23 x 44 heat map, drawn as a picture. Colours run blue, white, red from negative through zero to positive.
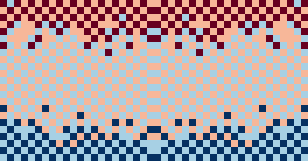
A checkerboard runs through the table. It is mirror symmetric from left to right. Values rise toward the top.
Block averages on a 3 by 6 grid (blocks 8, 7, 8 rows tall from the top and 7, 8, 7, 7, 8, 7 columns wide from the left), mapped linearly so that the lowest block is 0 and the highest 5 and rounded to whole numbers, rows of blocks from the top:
555555 / 333333 / 011110
